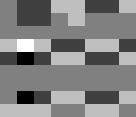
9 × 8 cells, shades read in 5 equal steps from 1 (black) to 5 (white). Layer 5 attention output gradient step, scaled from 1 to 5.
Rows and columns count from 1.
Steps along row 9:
same same down same up same down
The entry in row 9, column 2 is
4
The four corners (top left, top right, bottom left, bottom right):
3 4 4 3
